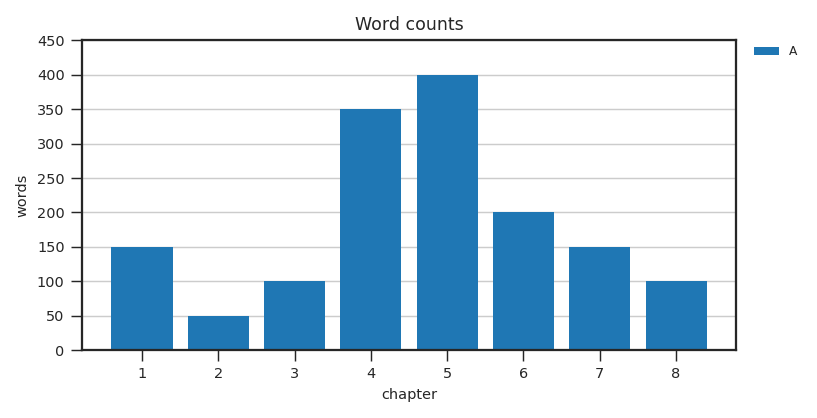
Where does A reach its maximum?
5
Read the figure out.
Title: Word counts
x-axis: chapter, ticks 1 2 3 4 5 6 7 8
y-axis: words, ticks 0 50 100 150 200 250 300 350 400 450
Legend: A
Values:
A: 150 50 100 350 400 200 150 100
